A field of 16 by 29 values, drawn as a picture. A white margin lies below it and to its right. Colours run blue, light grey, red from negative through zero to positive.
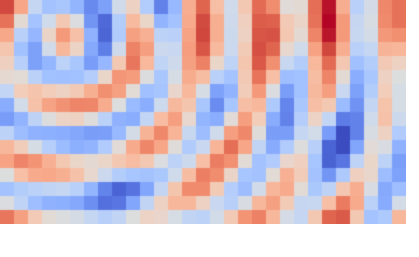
Ninth with the highest average: top right. Rings: centred on the top left. Ninth with the lowest average: middle right. Mirror symmetry: none.
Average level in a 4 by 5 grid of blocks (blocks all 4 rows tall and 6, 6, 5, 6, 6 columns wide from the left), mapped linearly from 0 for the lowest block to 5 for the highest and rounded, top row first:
31455 | 23232 | 22320 | 20332
